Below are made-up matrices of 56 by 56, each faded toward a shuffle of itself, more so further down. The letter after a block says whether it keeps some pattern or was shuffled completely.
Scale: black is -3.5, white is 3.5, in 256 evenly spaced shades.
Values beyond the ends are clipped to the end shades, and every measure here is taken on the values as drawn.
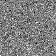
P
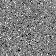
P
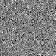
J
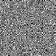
J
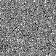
P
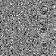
J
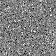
P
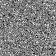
P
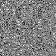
J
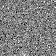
P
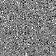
J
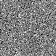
P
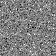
P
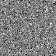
P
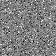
P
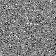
P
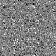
J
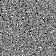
P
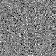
J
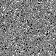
P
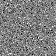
P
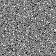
P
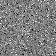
P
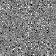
J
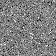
P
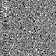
J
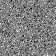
P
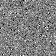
P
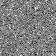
P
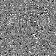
J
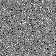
P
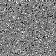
J
